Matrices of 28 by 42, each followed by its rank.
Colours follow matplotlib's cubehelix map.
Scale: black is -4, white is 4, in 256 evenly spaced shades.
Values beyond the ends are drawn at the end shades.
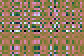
two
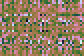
five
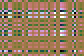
one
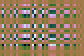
one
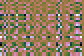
two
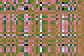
two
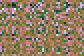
five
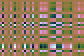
one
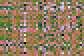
five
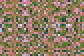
five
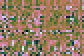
five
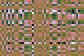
two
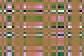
one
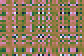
two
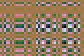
one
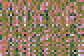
five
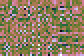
five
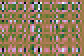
two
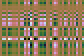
one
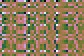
two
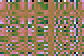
two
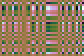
one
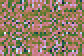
five
